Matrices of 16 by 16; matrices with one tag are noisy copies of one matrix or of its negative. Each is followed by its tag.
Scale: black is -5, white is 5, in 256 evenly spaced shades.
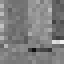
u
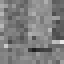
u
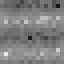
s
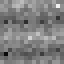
s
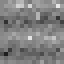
s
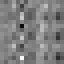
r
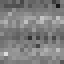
s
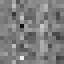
r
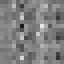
r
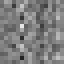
r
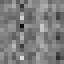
r
